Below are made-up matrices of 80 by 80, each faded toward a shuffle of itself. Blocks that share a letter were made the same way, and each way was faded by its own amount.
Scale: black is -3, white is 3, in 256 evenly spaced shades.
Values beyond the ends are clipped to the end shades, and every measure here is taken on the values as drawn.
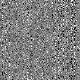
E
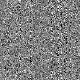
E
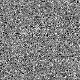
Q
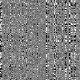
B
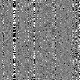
B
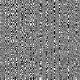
B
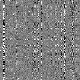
B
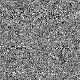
Q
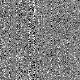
E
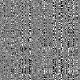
B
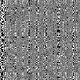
B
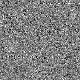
Q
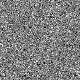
Q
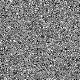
Q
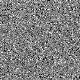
Q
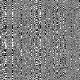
B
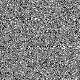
Q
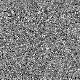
Q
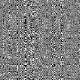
B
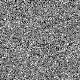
Q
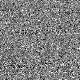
Q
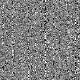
E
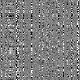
B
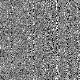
E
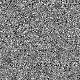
Q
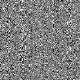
E
